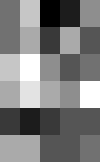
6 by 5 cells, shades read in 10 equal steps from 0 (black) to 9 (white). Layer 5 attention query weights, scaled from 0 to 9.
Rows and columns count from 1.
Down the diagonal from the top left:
4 6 5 5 3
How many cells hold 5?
3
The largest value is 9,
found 2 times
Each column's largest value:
7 9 6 6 9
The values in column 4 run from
1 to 6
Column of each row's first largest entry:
2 2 2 5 4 1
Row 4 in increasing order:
5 6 6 8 9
